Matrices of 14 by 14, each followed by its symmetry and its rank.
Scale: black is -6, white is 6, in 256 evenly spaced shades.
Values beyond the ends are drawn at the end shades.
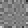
antisymmetric, rank two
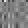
neither, rank two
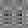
neither, rank one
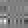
neither, rank one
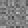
antisymmetric, rank two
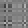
neither, rank one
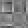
antisymmetric, rank two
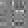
neither, rank two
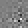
antisymmetric, rank two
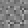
antisymmetric, rank two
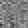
neither, rank three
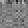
neither, rank three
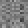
neither, rank three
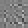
antisymmetric, rank two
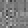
neither, rank three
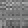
neither, rank two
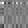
neither, rank one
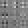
antisymmetric, rank two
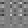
neither, rank one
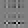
neither, rank one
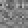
neither, rank three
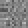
neither, rank three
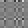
neither, rank one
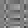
neither, rank one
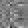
neither, rank two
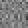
neither, rank three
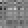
neither, rank two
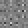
antisymmetric, rank two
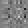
neither, rank two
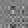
neither, rank two
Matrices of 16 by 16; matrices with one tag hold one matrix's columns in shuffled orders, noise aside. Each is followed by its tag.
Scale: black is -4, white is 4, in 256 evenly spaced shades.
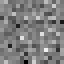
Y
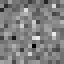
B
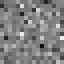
B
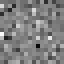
B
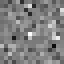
B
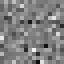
Y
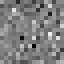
B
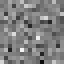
Y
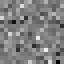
Y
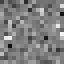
B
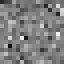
B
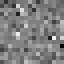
B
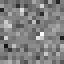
B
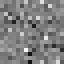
Y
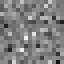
Y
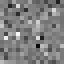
B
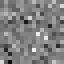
Y
